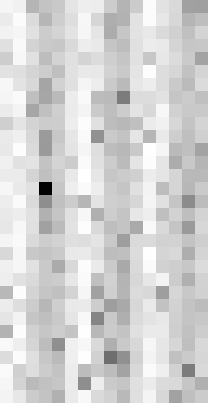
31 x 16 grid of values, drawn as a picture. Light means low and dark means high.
On average the colour sits 20% of the way up the scale. There is no seam. The values are skewed, with a long tail toward high values. Upright stripes repeat 3 times across the table.
